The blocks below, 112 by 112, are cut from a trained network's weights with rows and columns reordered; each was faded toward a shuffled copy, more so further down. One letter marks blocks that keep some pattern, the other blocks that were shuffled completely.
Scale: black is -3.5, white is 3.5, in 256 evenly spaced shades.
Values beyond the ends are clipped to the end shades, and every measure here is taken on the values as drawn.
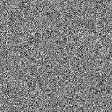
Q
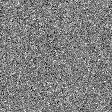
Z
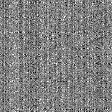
Q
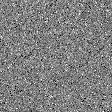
Z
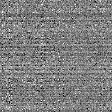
Q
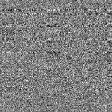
Q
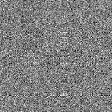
Q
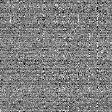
Q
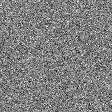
Z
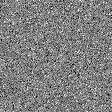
Z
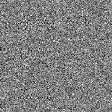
Q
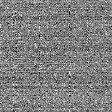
Q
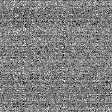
Q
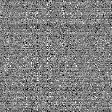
Q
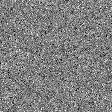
Z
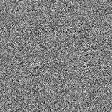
Q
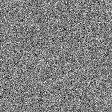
Z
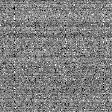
Q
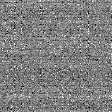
Q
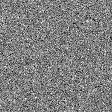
Z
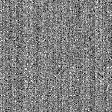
Q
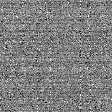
Q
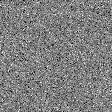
Z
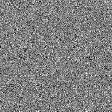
Q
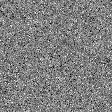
Z
